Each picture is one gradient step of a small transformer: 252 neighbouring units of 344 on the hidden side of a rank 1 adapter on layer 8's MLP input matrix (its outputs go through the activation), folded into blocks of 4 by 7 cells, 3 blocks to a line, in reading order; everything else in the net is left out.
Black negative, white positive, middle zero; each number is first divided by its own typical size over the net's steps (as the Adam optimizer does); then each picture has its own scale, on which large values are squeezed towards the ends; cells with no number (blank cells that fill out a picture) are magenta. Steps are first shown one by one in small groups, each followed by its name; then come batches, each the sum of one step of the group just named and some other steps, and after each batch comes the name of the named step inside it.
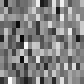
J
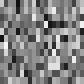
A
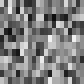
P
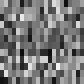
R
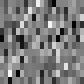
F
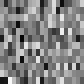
J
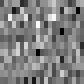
R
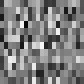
F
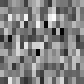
J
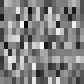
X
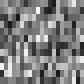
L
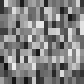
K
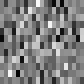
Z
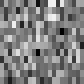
K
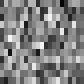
X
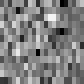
Z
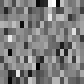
K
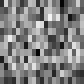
K
